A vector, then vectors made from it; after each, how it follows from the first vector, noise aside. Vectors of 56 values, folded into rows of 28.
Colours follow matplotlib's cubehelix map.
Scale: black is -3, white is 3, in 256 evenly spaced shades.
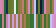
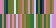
copied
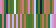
copied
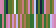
copied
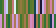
sign-scrambled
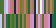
negated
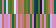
sign-scrambled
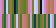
sign-scrambled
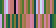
negated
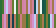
sign-scrambled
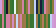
copied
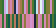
negated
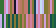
negated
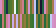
copied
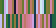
negated
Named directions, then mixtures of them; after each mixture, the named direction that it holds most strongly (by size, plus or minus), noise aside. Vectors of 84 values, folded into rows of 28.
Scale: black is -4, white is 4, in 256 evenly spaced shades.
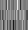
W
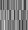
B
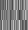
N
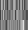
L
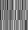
N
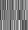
N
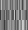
B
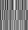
N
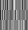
L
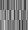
B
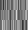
N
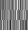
N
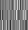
N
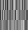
L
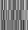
L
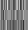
L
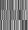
N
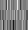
W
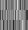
W
